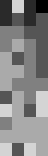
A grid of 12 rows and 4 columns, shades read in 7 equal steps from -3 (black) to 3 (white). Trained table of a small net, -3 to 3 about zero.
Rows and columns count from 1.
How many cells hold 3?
0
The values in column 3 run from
-2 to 2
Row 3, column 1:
0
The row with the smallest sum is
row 2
